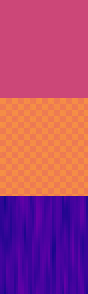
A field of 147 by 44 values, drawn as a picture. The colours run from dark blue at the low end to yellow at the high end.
The table splits into 3 rows of 1 panel. Panel 1,1: middling, flat. Panel 2,1: high, checkered, faint in contrast. Panel 3,1: very low, streaked downward, faint in contrast.
